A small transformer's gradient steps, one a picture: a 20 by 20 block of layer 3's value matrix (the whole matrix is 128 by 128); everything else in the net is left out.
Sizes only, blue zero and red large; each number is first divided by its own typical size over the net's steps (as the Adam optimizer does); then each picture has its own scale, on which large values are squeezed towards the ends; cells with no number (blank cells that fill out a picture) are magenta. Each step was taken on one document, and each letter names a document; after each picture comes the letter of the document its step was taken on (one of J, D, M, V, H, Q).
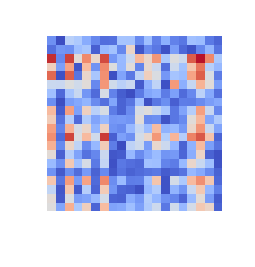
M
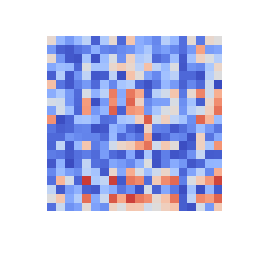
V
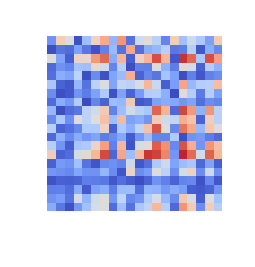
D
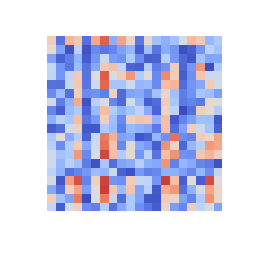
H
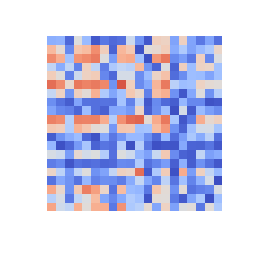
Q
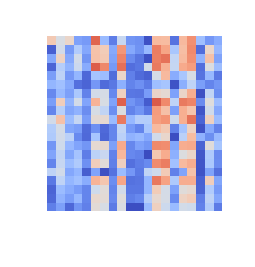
D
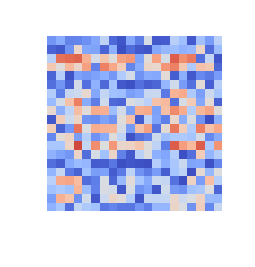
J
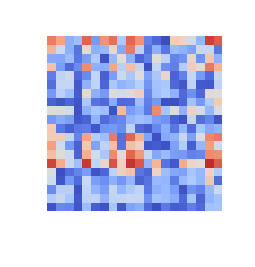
V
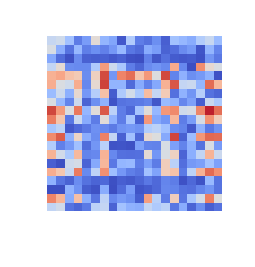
H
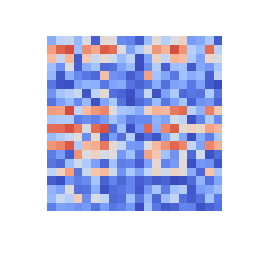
J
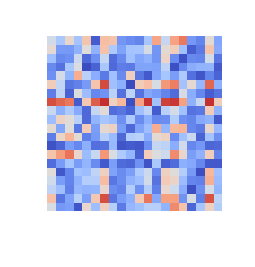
J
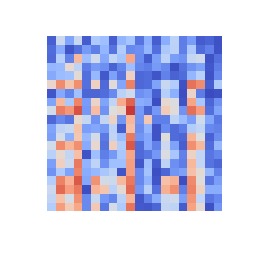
J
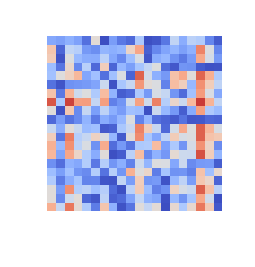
Q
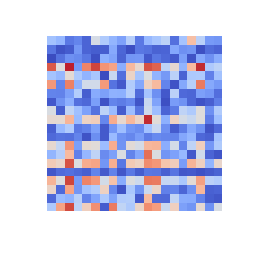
M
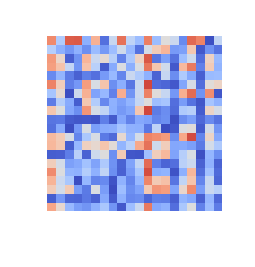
D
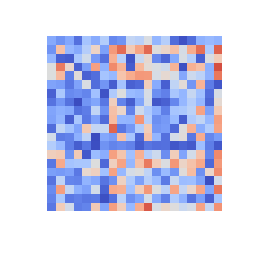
V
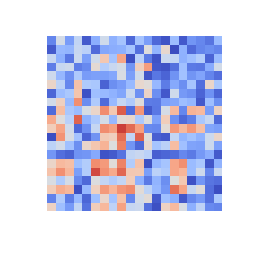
Q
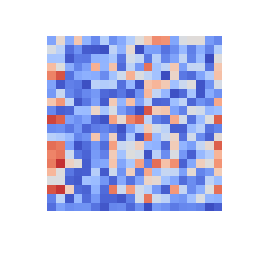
H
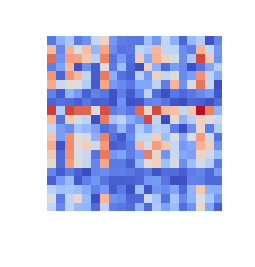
M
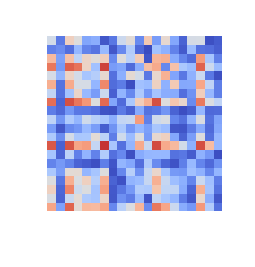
M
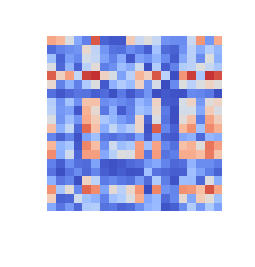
Q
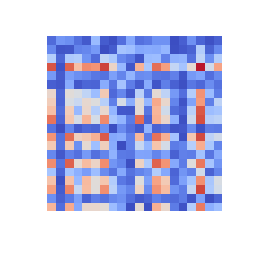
M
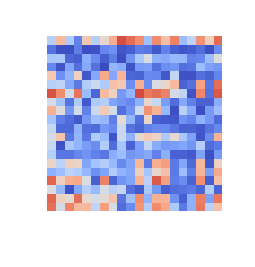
V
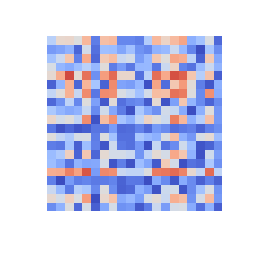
J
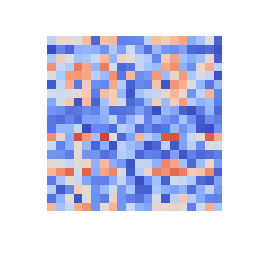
J
